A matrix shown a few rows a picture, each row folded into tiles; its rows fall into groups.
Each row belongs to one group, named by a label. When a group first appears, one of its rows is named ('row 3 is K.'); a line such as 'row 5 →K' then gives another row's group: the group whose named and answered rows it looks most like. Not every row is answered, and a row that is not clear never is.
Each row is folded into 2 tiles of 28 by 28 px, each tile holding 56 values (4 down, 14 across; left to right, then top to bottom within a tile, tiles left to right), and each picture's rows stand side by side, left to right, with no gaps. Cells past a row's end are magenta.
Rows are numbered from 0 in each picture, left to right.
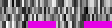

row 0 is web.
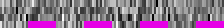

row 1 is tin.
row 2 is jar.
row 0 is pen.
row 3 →jar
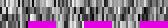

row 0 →jar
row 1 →tin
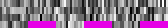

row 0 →jar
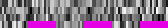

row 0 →web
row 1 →pen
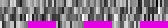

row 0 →pen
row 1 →pen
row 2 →tin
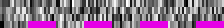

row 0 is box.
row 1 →tin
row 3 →web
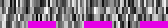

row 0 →tin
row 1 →box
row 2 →web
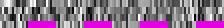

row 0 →pen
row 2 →pen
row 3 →box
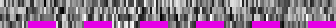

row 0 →jar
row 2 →web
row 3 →jar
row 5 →box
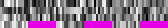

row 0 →tin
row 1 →jar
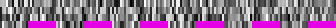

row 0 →jar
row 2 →web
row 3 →web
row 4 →box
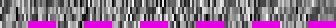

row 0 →box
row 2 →tin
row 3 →web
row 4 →box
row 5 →pen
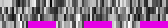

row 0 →pen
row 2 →tin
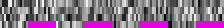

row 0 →web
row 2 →pen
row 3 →box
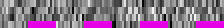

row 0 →pen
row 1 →pen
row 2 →box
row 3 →pen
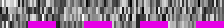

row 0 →jar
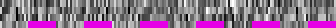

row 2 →pen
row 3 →box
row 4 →jar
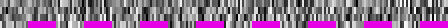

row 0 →pen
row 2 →pen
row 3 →box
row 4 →tin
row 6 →pen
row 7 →tin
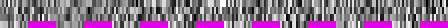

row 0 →tin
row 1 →pen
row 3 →web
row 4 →tin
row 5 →web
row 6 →tin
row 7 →tin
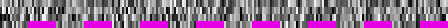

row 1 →box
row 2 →web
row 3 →jar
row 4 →box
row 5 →web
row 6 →box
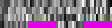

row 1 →jar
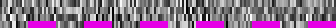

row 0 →web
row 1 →jar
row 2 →jar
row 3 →tin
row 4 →pen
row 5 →pen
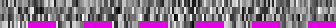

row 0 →tin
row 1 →pen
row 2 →box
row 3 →web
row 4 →tin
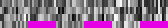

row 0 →box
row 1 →box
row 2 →tin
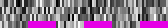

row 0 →web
